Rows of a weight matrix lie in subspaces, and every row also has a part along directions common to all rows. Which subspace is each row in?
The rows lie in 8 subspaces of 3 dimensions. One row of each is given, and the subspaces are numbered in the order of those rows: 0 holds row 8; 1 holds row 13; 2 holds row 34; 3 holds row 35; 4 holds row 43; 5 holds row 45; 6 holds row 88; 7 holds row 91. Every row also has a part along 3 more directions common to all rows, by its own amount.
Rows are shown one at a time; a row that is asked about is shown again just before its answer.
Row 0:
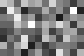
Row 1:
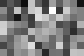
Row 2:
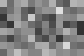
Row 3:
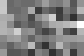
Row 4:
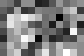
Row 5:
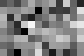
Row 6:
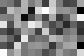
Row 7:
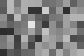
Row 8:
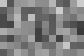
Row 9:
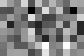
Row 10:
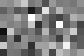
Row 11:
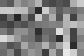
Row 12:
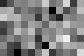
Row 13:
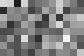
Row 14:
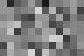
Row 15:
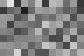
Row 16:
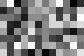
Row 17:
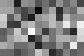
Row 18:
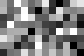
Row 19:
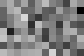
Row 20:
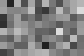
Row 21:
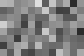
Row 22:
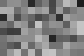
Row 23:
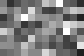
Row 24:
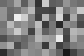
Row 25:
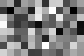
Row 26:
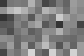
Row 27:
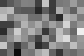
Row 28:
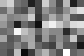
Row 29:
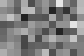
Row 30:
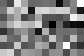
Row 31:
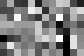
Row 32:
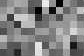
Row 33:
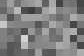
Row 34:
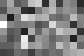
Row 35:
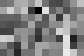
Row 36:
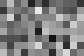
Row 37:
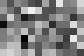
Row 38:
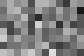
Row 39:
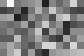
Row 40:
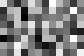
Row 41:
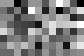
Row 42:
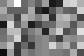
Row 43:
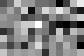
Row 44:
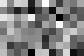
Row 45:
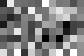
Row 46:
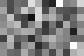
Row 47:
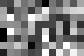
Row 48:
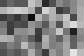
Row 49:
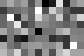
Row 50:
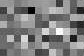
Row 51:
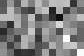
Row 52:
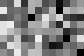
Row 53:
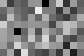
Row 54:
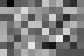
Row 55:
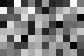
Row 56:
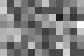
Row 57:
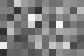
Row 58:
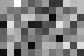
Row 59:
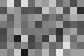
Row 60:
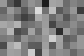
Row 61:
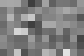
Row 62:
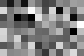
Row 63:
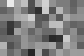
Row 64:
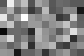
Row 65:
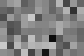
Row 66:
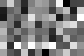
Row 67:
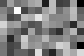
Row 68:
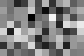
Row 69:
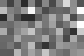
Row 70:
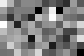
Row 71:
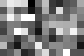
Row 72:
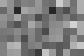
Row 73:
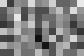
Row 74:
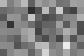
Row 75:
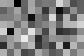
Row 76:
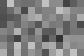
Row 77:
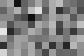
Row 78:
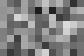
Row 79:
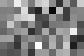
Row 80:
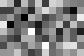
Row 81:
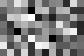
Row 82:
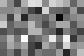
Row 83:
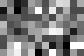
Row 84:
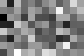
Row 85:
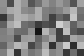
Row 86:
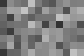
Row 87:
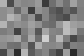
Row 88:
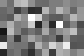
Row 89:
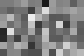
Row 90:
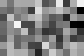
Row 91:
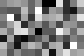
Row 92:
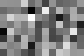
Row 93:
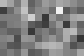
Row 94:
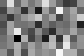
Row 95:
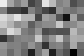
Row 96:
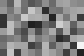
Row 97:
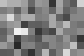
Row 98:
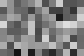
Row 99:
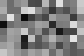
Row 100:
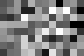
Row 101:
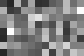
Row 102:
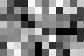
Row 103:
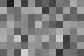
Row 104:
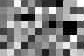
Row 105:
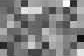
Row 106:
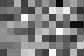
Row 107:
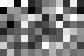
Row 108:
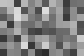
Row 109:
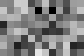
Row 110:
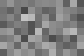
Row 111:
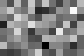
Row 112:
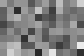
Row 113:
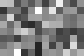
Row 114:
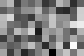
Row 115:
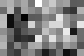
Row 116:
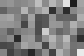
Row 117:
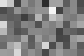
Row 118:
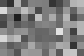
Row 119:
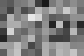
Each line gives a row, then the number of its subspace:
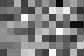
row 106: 2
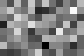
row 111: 0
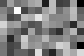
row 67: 2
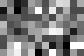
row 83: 2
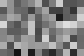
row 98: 5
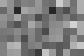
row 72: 2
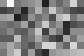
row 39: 4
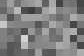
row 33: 2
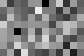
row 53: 5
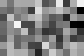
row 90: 7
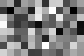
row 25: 0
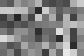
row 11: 3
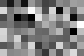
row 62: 3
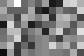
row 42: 4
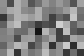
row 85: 4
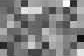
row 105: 1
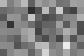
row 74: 0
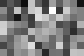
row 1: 2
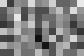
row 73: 0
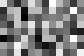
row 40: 0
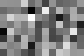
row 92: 6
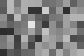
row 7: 3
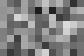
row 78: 4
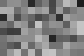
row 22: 0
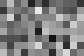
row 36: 7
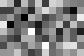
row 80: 0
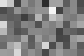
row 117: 1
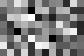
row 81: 5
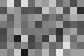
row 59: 5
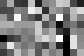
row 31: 3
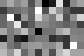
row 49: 7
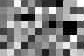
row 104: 4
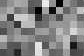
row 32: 7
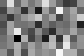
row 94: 5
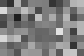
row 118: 3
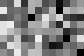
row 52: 1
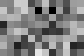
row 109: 2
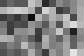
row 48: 3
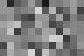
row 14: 5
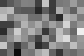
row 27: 1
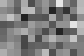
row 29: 2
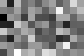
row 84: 0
